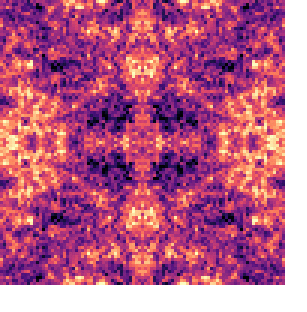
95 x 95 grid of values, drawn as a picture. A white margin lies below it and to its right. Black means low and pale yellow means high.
Seam: none. Ninth with the lowest average: centre. Mirror symmetry: left to right and top to bottom. Average level on the scale: 50%. Slope: none. Grain: blotchy.
